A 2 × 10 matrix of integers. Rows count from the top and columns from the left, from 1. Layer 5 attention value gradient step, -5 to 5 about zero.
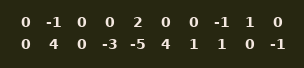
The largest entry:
4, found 2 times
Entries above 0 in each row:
2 4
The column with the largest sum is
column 6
